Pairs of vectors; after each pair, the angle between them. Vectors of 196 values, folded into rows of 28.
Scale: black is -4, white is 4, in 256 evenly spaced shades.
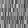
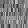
nearly opposite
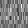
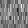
nearly parallel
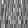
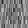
nearly opposite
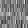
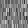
partly opposed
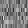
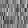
nearly opposite
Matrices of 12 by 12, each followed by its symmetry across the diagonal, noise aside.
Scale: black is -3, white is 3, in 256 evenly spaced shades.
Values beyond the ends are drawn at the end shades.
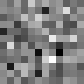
antisymmetric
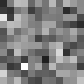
neither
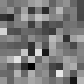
neither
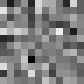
antisymmetric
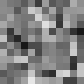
antisymmetric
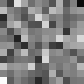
antisymmetric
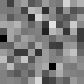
neither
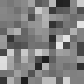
antisymmetric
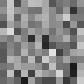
neither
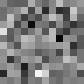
neither
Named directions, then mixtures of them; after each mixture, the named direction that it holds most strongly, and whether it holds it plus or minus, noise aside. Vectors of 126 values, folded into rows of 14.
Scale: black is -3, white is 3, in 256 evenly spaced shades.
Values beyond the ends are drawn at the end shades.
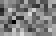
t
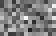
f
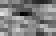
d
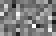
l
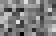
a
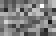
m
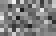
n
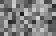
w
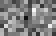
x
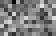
f, plus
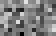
a, plus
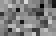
m, minus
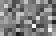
l, plus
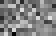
n, minus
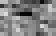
d, plus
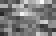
d, minus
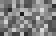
w, plus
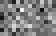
n, minus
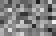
a, minus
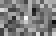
x, minus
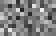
n, plus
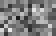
x, plus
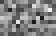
a, plus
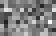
m, minus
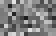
f, minus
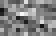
d, minus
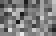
a, minus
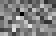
n, minus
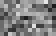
f, minus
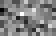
x, plus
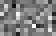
l, plus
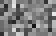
l, minus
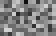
l, minus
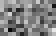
a, plus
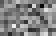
m, minus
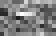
d, minus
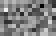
m, minus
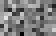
a, plus
